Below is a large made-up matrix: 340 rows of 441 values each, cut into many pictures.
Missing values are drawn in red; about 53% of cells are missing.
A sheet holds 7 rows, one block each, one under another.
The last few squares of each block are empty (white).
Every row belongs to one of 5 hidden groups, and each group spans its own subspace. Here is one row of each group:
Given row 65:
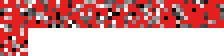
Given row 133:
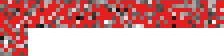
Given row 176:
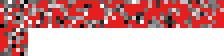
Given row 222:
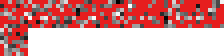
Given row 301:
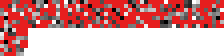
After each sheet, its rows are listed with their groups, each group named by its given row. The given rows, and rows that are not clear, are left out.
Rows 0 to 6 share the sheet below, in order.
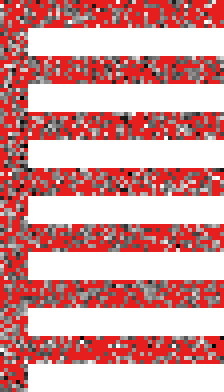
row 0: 222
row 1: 301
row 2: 176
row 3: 222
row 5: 222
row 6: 133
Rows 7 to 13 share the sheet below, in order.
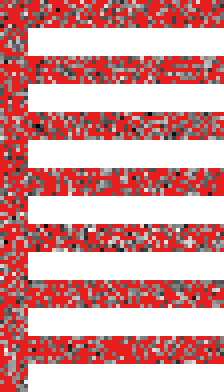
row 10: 176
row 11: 176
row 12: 222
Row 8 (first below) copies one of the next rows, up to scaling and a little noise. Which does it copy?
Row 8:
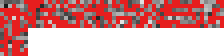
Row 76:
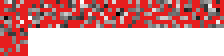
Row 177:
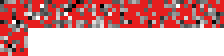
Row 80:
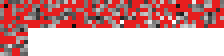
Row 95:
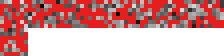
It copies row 80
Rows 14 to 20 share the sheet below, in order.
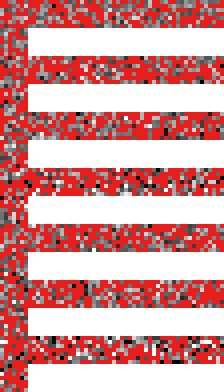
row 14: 65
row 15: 301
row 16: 301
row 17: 222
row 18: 65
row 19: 301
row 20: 222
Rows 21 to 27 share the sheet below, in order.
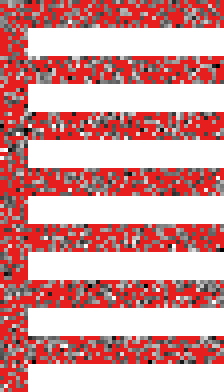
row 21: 222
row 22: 222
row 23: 65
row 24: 222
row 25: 222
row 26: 65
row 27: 222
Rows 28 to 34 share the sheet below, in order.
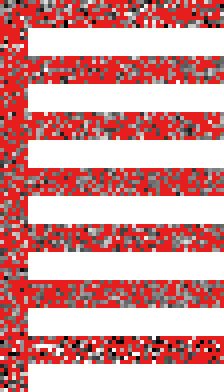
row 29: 176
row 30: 176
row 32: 176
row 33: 176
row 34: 65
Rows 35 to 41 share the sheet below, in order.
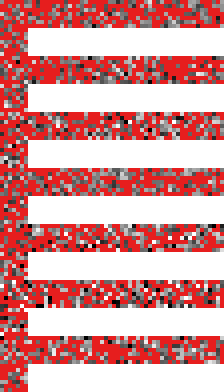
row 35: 65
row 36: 222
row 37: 65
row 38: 176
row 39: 222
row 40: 176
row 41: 301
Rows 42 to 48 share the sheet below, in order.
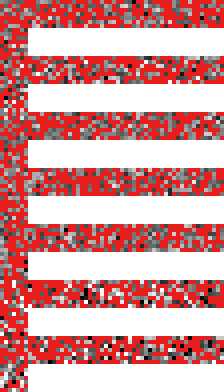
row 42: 176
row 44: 222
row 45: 176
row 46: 133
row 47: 176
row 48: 133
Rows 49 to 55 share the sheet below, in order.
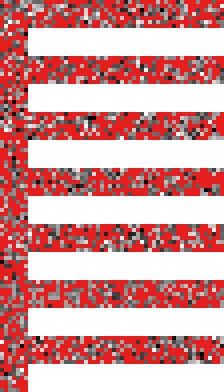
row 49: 176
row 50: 176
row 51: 176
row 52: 222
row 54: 133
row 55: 222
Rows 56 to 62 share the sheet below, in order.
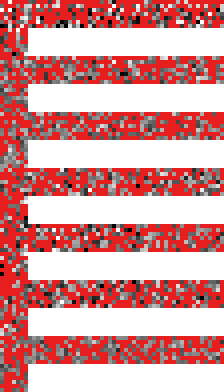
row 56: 176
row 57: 65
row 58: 65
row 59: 301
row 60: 222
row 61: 176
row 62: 133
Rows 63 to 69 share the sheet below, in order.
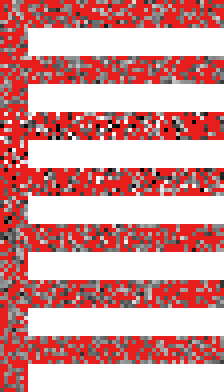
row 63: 176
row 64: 222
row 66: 301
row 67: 133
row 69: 222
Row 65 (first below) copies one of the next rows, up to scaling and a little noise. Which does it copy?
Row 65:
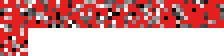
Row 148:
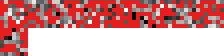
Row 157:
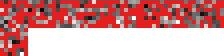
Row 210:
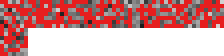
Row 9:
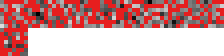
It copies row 148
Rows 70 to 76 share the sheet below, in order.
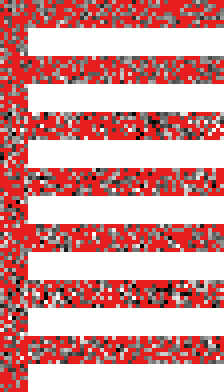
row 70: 176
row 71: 176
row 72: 133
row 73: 65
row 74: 301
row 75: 65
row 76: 133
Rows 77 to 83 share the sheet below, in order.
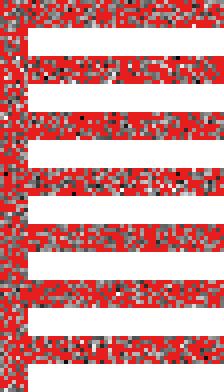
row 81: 301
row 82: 133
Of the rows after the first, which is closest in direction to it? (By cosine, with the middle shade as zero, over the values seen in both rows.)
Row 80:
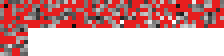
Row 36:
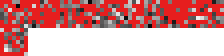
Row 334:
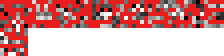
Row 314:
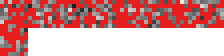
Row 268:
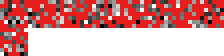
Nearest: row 268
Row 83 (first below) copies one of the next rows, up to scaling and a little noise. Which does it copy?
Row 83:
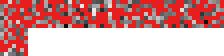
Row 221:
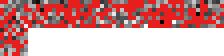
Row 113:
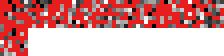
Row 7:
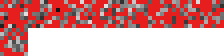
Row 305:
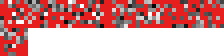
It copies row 305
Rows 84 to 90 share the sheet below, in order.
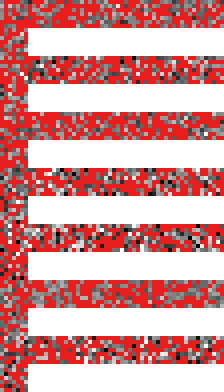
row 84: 222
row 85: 65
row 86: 222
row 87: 301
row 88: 176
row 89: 176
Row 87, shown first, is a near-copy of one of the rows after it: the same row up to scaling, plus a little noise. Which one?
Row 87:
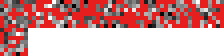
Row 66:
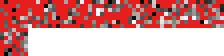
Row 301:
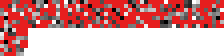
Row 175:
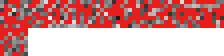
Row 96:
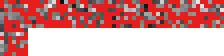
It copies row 96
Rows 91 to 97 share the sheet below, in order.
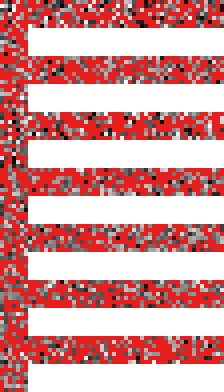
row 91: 176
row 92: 301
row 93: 176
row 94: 133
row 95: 133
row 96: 301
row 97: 176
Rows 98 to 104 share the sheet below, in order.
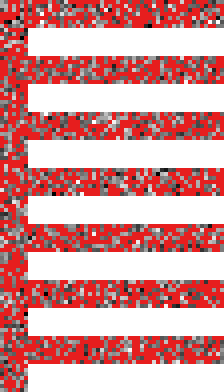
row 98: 301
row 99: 301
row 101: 65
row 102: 301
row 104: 176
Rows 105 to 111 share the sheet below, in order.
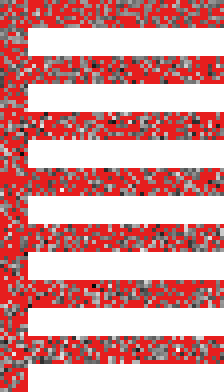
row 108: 176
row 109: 176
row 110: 176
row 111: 301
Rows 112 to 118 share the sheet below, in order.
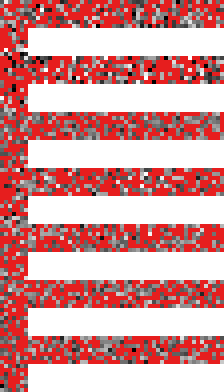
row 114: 176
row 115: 65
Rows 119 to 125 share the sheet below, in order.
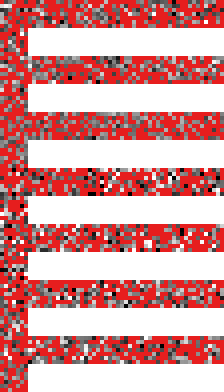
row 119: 222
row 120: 222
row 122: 133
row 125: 176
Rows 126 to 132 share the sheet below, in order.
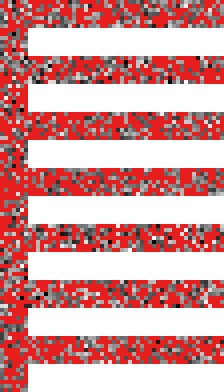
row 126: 176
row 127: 176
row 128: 133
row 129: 301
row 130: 222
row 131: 176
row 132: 133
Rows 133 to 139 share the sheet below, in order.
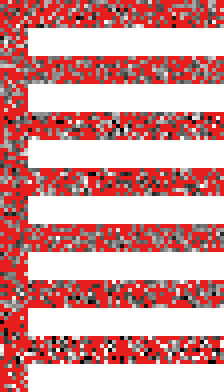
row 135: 222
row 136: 176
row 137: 222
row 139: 65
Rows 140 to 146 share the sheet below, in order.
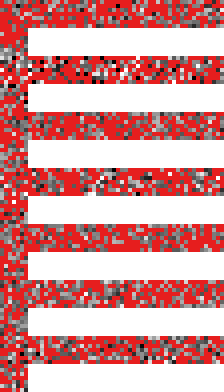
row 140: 222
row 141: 133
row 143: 133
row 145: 176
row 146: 176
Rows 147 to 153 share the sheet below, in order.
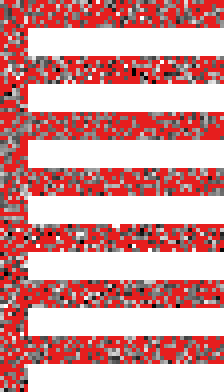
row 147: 65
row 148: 65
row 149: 133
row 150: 176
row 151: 222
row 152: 176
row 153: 176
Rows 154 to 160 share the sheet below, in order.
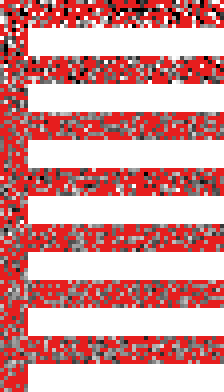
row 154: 222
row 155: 222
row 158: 133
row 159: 133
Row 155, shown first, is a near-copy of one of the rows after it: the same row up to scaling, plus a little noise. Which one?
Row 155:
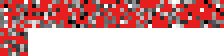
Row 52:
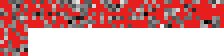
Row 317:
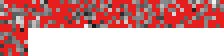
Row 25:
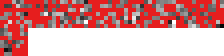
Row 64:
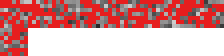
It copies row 64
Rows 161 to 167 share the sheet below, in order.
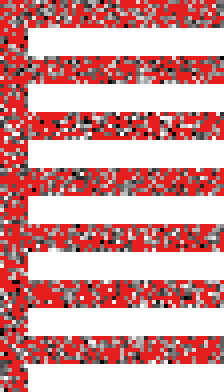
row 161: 133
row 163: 65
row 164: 301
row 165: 301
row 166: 176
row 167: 176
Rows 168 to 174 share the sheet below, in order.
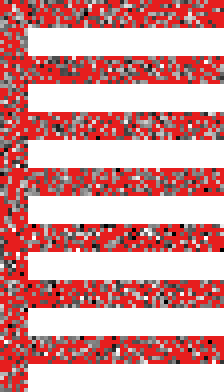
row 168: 176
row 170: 65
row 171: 222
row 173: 222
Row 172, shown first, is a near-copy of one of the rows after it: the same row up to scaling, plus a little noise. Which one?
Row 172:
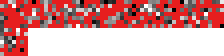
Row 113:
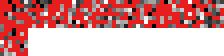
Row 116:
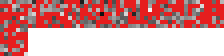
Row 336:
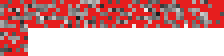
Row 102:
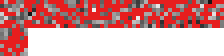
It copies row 116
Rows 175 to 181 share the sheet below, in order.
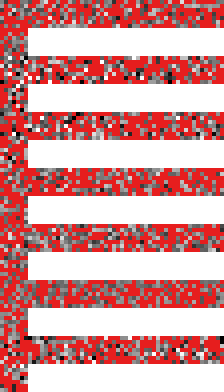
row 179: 65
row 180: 176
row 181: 222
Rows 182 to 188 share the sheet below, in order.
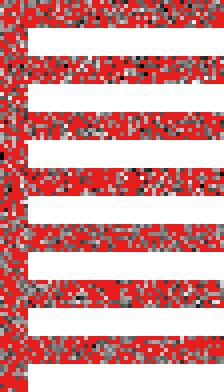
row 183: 222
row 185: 176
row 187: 133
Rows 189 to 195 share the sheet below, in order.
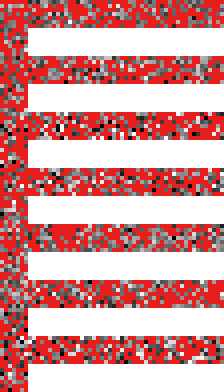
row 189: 222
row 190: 176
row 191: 65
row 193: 222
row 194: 301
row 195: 65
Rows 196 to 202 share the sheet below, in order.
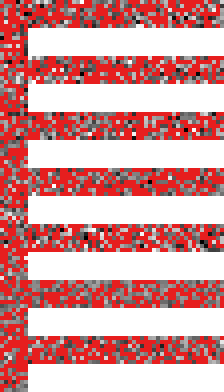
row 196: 133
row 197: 222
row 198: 133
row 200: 176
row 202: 176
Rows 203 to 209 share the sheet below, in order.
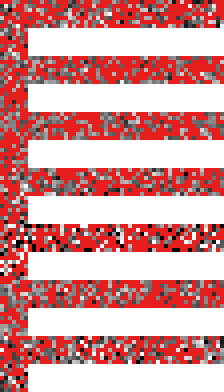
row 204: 176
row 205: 176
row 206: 176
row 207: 222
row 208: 222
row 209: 133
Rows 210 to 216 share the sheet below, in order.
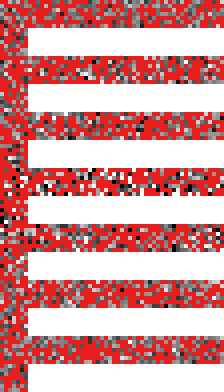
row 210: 65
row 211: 176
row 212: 65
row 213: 176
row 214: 222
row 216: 222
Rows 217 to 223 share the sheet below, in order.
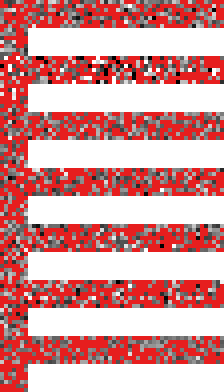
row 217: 222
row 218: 65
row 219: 176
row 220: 301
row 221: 301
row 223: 176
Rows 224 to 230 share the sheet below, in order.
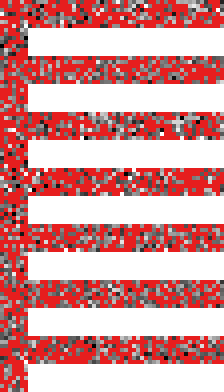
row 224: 133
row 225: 222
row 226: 301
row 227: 176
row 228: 176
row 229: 65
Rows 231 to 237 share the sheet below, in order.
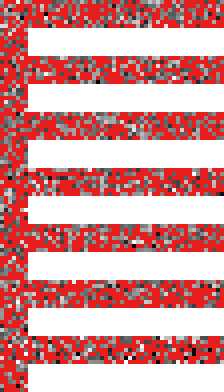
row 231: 176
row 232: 222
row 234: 222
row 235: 65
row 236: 222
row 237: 133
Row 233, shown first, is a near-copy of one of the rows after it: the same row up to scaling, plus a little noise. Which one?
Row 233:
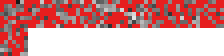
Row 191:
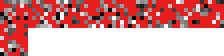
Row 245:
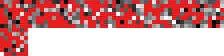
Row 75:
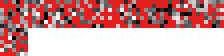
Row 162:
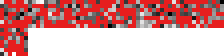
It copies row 162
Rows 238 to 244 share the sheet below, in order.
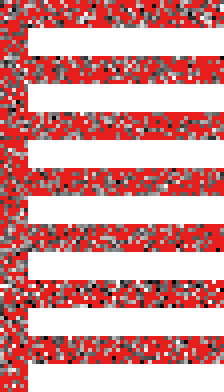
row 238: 176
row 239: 133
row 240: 65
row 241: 133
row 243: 222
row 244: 176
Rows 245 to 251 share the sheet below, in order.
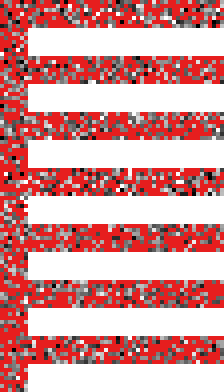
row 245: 65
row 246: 222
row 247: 176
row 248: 133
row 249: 301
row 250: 65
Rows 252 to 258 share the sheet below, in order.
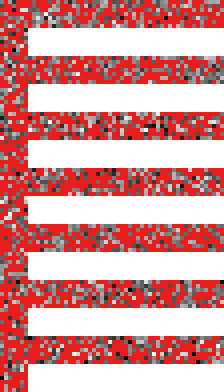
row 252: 176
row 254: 222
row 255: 222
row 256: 176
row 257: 65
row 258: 222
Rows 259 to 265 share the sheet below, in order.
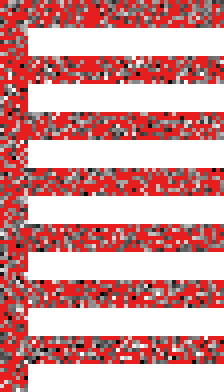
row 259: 222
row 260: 176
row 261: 133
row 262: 222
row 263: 222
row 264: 65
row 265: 222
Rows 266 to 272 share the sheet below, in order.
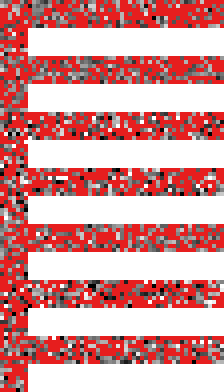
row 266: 176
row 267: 65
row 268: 176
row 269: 222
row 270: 301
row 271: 176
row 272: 301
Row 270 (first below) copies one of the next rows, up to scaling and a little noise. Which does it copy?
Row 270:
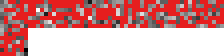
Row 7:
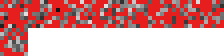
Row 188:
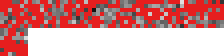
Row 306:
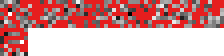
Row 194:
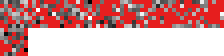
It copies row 194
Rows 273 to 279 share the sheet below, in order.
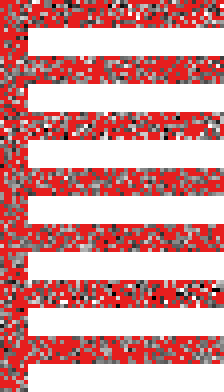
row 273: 65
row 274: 222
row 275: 176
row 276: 222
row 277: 65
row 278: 222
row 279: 133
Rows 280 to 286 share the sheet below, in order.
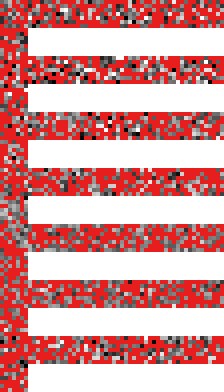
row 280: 222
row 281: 301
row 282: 65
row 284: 176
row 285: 301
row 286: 176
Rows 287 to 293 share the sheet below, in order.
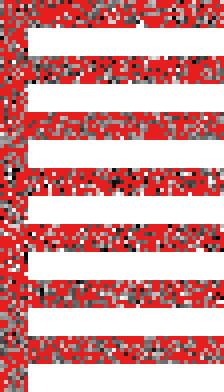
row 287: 133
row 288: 301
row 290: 176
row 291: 301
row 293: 222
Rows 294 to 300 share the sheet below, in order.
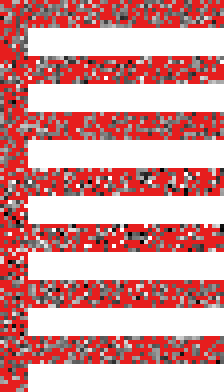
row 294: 133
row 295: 176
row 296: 133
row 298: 65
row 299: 176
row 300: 301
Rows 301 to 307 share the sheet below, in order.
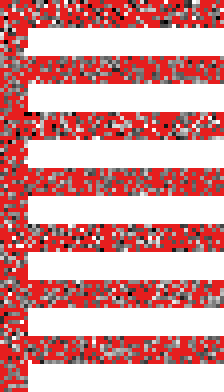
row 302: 222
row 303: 222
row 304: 176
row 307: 176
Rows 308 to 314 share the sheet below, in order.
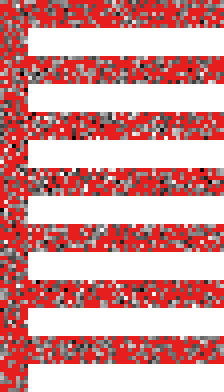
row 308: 222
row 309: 176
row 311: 301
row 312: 176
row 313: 222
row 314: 301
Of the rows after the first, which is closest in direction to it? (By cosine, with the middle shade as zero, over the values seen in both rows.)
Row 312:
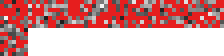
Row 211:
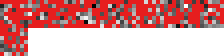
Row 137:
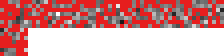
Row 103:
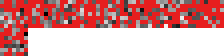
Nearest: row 211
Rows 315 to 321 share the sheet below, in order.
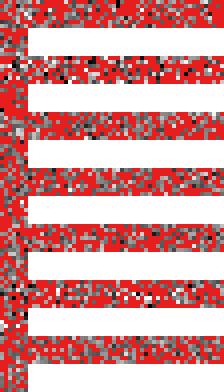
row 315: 222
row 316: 176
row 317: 222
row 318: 222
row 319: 133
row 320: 301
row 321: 222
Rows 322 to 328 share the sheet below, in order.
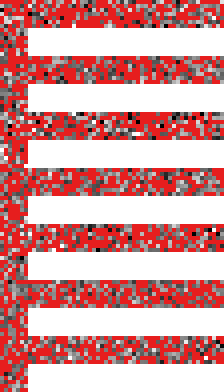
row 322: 65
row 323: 176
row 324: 301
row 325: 301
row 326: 222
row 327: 133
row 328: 222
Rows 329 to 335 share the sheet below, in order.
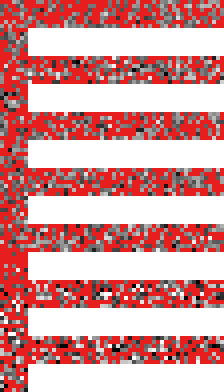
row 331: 65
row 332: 176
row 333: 133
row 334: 133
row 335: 222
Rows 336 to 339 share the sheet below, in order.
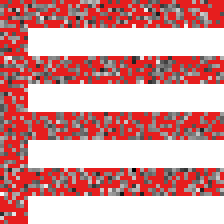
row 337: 301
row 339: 176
